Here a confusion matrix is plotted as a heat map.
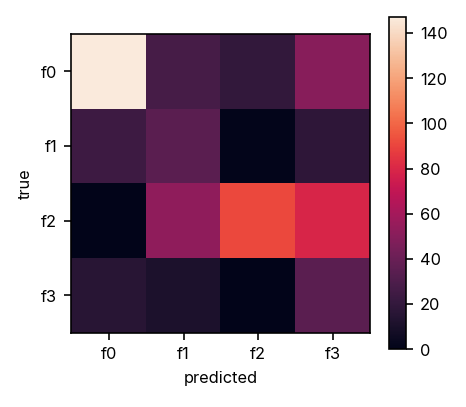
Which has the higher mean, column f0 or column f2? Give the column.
f0
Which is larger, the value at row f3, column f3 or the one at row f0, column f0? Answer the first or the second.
the second
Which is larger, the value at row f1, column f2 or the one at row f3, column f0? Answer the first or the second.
the second
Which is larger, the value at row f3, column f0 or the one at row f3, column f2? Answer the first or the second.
the first
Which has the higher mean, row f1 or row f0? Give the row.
f0
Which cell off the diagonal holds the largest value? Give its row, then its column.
f2, f3
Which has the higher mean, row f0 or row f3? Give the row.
f0
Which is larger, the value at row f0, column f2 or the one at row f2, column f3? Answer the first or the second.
the second
